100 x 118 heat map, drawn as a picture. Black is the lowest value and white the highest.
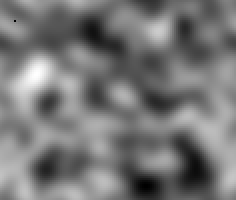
The field is smooth, with broad soft blobs. The values follow a bell shape. A single lone cell is far lower than the cells round it. There are no regular stripes. The ninth with the highest average is the middle left.
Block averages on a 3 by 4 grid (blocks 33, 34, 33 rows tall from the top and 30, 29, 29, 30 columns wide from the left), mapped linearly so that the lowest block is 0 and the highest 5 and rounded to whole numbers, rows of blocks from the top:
2021 / 5314 / 4401
